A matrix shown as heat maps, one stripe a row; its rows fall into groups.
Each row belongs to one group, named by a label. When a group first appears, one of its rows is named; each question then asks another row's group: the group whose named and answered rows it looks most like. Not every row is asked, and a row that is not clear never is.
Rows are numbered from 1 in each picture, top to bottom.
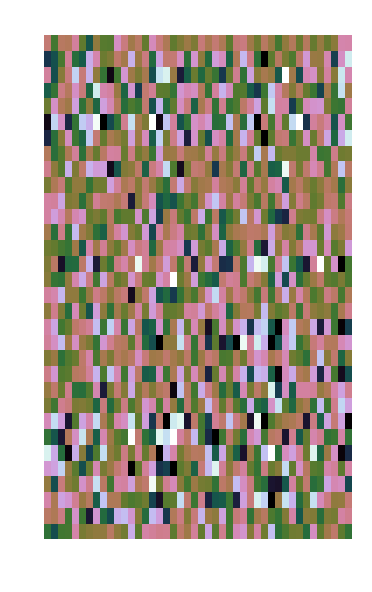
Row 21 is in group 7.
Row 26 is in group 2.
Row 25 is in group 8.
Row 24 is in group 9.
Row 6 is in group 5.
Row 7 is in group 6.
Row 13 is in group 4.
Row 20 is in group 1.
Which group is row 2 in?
6
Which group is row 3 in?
4
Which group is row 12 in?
1
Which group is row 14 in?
6
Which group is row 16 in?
2
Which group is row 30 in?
1
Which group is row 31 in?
8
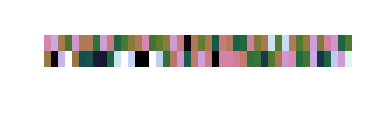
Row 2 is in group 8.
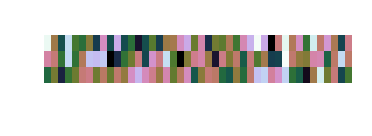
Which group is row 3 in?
7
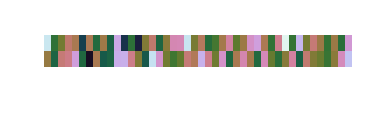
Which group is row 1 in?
1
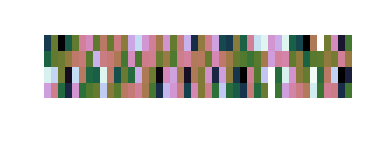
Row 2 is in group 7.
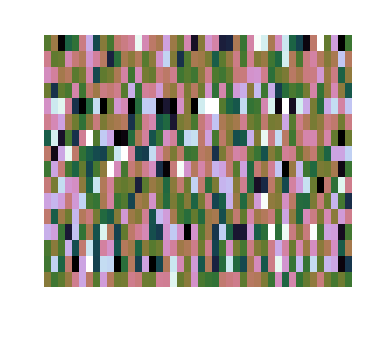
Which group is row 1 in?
7
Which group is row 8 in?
8
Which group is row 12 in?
4
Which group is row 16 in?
2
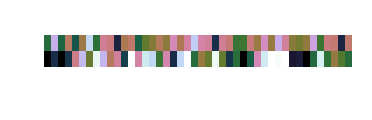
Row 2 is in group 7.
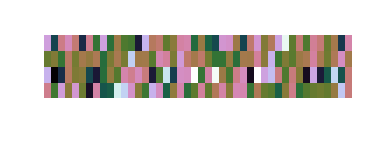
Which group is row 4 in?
8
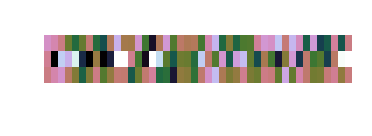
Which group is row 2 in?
8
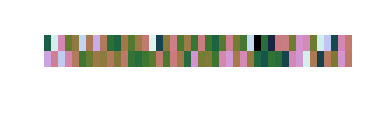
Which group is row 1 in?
5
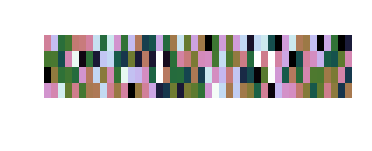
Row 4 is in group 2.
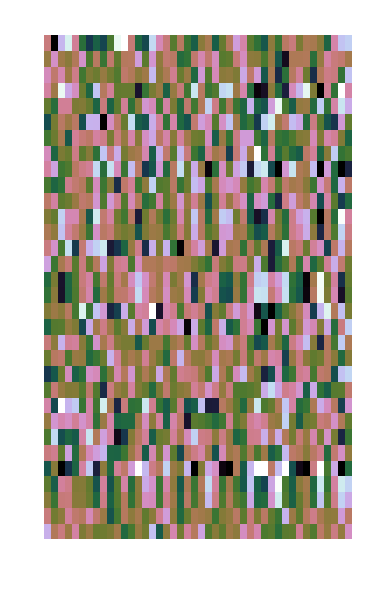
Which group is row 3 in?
1
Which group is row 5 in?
9
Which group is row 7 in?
5
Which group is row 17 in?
7
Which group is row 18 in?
5
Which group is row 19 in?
6
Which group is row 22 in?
6
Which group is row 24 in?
1
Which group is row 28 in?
7
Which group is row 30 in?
9
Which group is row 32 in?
1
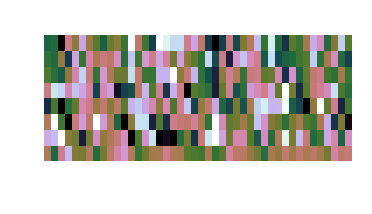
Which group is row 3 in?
2
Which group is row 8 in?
8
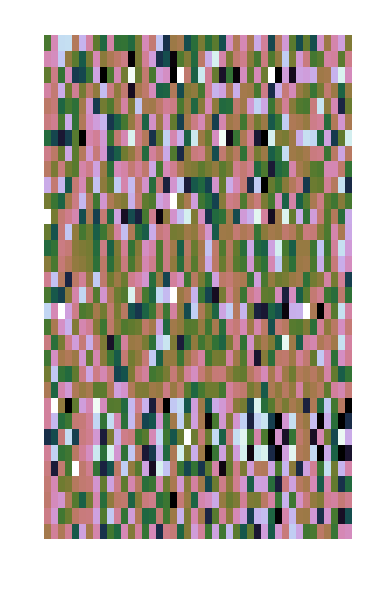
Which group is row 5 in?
7
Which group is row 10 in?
8
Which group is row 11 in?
2
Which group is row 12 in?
1
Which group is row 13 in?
8
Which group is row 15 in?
9
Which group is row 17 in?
2
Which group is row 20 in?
4
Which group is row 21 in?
5
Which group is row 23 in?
8
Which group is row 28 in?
4
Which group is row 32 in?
5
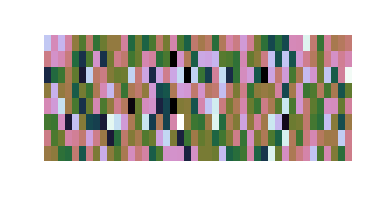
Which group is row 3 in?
6
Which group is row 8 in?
6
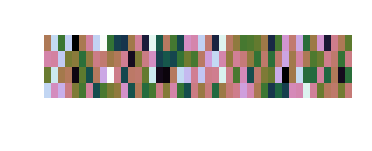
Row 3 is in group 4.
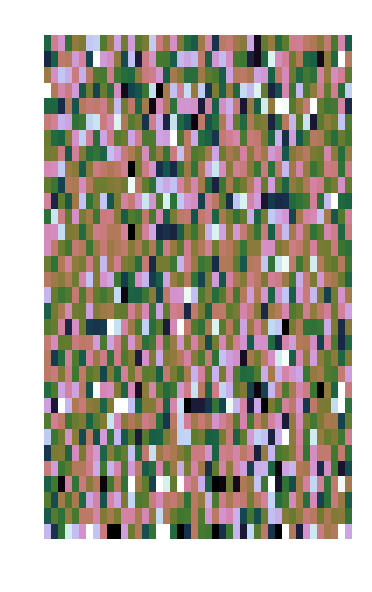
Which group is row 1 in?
5
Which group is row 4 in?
1
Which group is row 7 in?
2
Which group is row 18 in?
6
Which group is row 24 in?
8
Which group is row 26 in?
1
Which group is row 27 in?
5
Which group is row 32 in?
4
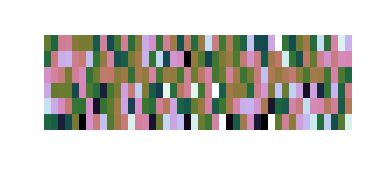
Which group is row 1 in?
9
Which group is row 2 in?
6
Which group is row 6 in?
6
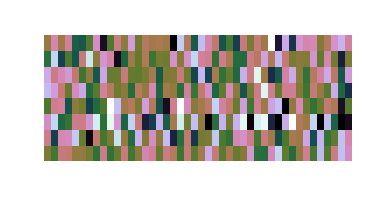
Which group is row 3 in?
1
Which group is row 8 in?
9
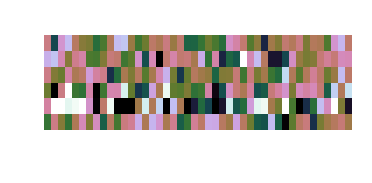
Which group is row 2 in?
1
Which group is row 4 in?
8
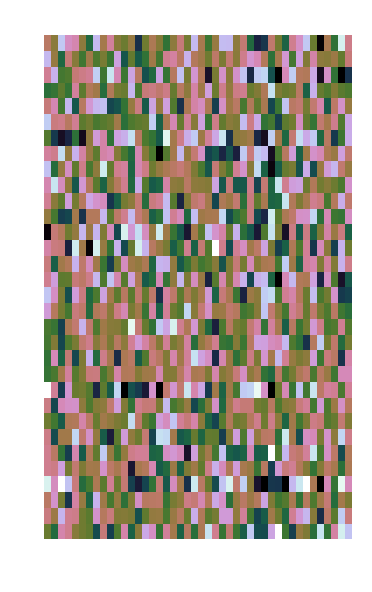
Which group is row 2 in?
1
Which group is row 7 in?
6
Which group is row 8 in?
1
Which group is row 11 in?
4
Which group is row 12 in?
6
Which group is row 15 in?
4
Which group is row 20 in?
7
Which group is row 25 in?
2
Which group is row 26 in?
4
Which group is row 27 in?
6
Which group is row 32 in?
9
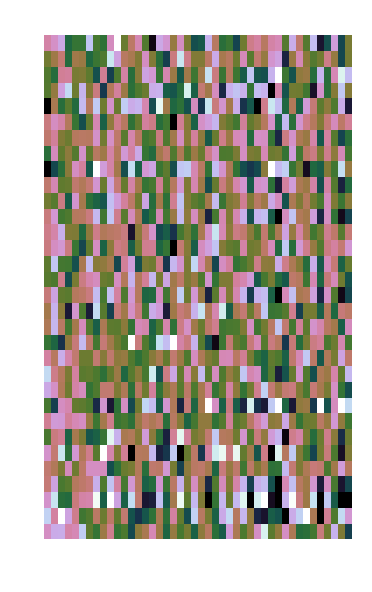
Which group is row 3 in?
9
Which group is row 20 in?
2
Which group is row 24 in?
9
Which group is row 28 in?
4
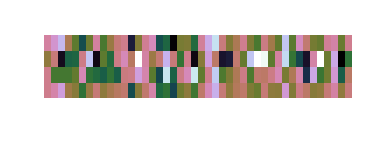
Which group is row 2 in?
7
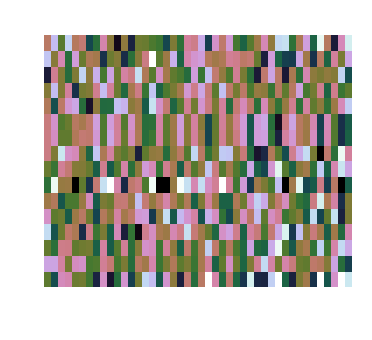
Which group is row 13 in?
1
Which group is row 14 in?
9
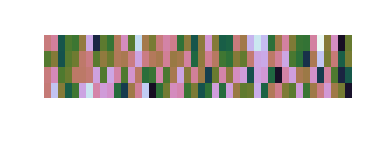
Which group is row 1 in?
7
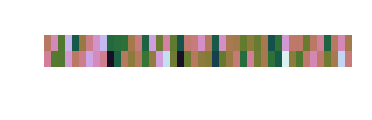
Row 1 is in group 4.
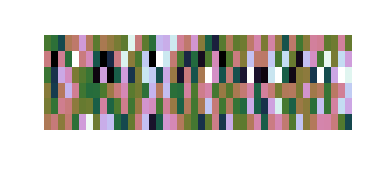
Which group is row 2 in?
4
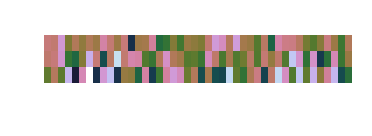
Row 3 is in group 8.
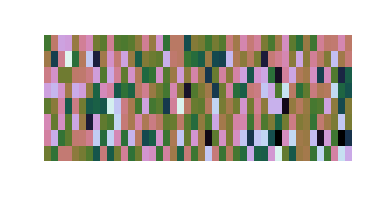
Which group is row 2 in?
8
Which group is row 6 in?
8
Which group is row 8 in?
9
